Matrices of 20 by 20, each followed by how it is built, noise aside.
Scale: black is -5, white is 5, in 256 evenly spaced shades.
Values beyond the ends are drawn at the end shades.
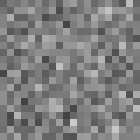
noise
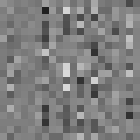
uneven columns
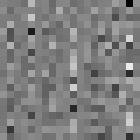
uneven columns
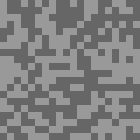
noise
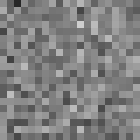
noise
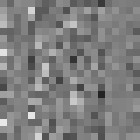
uneven columns
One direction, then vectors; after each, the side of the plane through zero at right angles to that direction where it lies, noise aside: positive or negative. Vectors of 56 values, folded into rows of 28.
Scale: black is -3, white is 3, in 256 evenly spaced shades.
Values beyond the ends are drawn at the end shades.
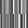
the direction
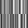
positive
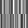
positive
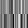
positive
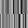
negative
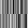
negative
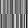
positive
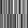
positive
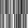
negative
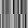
negative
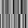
negative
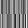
negative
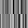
negative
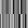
negative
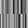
negative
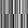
positive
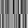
negative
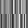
positive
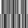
negative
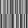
positive
